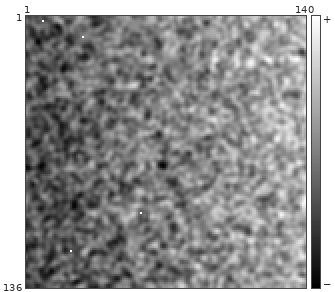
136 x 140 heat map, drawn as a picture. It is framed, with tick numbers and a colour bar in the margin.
No row or column stands out. The field is mottled with small blotches. Four lone cells stand out, each far higher than its neighbours. There are no regular stripes. There is an overall slope up to the right. The histogram is bell-shaped.
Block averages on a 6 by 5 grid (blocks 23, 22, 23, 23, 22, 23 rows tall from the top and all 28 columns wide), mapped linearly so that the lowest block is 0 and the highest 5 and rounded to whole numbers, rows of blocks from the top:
1 2 3 4 5 | 1 2 2 3 4 | 0 2 3 3 5 | 0 2 2 3 4 | 0 2 2 4 4 | 0 1 2 3 4
